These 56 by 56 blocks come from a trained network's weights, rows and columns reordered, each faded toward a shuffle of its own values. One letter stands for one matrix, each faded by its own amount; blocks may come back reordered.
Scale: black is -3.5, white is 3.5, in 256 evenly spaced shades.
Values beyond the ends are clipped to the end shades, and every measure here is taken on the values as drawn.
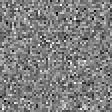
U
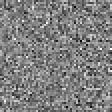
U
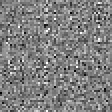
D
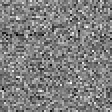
U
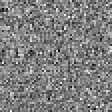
U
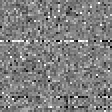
D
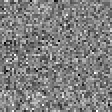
U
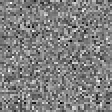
U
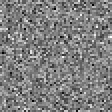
U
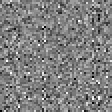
D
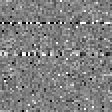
D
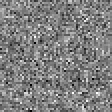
U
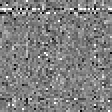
D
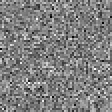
U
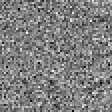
U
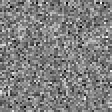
U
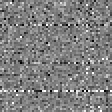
D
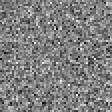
U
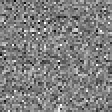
D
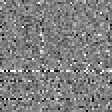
D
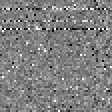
D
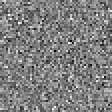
U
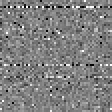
D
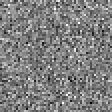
U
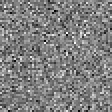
U
